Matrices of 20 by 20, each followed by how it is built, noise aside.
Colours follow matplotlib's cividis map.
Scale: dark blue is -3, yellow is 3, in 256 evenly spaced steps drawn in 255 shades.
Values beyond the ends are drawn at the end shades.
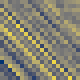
Toeplitz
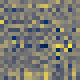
low rank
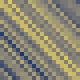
Toeplitz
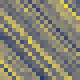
Toeplitz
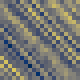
Toeplitz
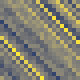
Toeplitz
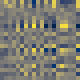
low rank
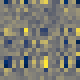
low rank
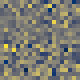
low rank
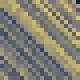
Toeplitz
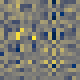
low rank
